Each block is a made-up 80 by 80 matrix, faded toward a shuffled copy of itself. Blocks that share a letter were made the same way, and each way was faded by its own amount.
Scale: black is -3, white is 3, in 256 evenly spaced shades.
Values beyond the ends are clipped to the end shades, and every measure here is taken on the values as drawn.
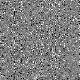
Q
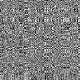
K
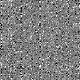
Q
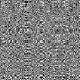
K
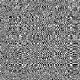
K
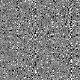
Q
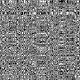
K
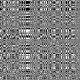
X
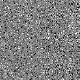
Q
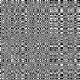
X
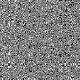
Q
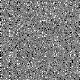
Q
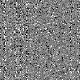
Q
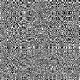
K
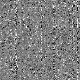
Q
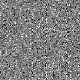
Q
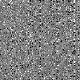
Q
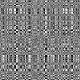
X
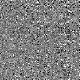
Q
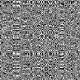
K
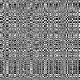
X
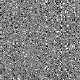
Q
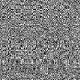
K
